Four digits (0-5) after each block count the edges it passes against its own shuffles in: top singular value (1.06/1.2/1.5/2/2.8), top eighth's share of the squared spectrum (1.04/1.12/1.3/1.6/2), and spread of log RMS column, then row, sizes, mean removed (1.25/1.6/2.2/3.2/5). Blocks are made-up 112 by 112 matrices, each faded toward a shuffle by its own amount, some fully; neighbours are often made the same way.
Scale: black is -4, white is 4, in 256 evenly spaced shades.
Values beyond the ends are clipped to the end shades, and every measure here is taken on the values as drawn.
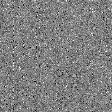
1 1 2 0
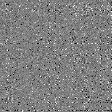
2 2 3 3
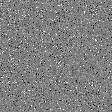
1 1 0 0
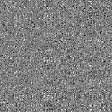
4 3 2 2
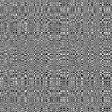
5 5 4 4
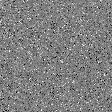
0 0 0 0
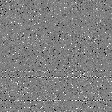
4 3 1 2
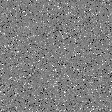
2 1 0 0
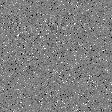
2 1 0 0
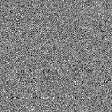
4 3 2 2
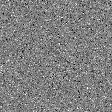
0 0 0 0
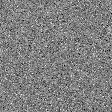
0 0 0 0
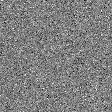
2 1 0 0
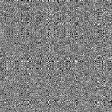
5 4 3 3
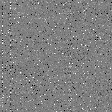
3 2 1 0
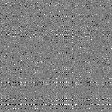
5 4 2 3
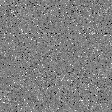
3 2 0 1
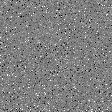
2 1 0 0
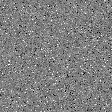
1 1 0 0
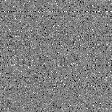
4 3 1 2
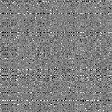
5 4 2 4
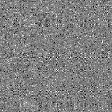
4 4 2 3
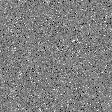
2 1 0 0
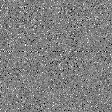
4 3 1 2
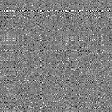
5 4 2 3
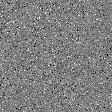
0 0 0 0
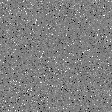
0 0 0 0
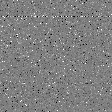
3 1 0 1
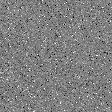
0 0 0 0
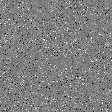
3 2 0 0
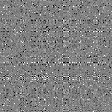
5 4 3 3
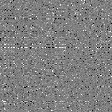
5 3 1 2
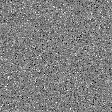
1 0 0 0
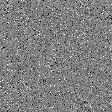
1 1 2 0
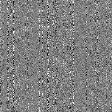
2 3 4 0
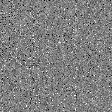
1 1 2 0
